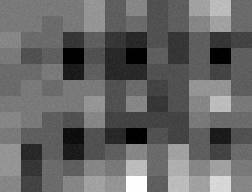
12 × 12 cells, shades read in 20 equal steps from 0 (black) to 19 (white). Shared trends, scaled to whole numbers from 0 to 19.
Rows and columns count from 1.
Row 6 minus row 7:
-1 0 -1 0 -2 0 -2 1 0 1 -3 -2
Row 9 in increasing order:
0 1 2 3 5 6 6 6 7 7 7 9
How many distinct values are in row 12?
9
